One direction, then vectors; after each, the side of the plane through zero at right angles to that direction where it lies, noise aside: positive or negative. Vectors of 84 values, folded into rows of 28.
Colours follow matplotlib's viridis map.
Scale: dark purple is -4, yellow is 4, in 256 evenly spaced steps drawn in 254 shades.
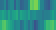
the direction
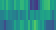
negative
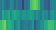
positive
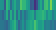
negative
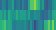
positive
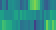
positive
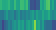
negative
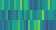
negative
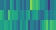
positive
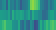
positive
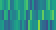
negative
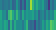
positive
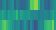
positive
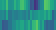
negative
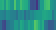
negative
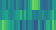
positive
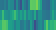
positive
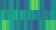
positive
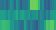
positive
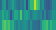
positive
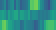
positive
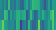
positive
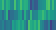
negative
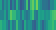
positive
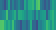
positive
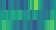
positive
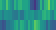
negative
